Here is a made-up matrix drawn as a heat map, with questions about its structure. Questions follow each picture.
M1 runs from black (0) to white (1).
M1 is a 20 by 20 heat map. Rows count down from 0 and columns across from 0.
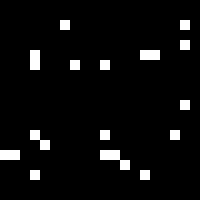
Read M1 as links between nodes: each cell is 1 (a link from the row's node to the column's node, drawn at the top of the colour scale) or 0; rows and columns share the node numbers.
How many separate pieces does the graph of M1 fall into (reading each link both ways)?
5
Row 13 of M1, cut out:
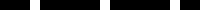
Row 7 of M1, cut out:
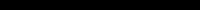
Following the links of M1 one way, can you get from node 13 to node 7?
no
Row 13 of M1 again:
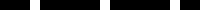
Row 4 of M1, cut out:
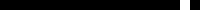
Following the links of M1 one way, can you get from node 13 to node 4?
yes
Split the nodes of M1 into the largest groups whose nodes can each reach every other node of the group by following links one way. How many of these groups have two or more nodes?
0
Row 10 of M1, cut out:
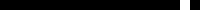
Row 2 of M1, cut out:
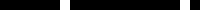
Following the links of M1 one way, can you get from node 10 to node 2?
no
